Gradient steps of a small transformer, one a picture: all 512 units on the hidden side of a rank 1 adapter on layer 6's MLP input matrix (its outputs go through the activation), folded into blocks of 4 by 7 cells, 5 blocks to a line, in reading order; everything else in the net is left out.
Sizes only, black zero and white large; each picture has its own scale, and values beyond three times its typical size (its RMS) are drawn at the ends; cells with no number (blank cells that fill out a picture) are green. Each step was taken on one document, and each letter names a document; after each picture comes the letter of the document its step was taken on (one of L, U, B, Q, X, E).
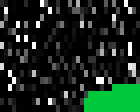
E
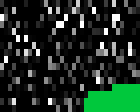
E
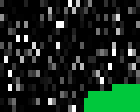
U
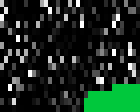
E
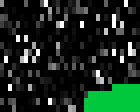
U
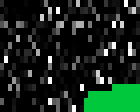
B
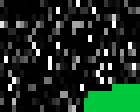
B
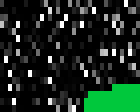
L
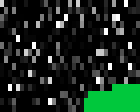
E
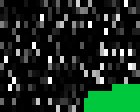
L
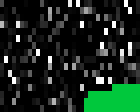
B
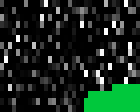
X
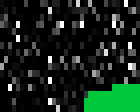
L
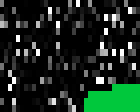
B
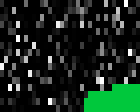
U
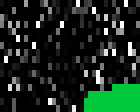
U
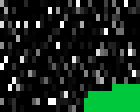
E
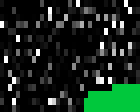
B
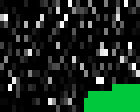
X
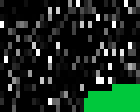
B
